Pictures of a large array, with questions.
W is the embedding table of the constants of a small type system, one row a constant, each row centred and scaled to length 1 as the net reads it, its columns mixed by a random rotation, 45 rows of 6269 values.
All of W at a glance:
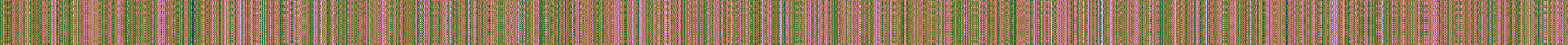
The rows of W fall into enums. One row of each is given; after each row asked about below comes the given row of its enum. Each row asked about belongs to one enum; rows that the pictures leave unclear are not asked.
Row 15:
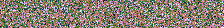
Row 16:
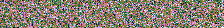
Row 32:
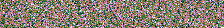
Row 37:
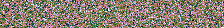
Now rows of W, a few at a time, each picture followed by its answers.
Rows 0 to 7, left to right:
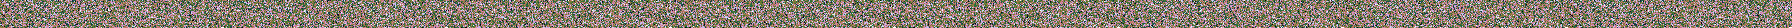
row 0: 37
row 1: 15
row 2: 16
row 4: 16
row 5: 32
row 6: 32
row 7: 37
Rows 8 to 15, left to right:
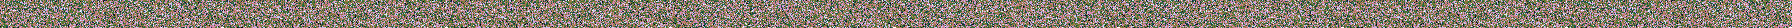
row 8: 15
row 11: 32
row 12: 37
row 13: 37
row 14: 16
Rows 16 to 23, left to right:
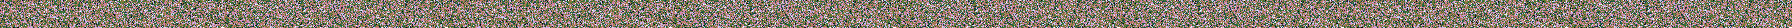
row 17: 32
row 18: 16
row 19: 32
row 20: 32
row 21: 32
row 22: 16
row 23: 32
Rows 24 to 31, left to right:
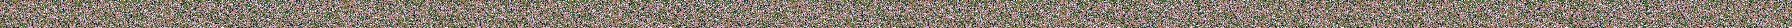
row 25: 37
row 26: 16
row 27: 37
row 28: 16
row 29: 32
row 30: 16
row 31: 32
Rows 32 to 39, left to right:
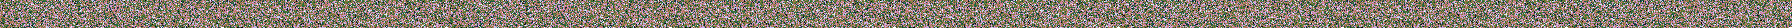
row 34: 32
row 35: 16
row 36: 16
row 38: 16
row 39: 37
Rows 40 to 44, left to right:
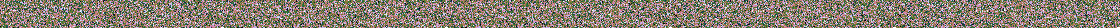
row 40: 15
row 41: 16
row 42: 16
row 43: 37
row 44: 37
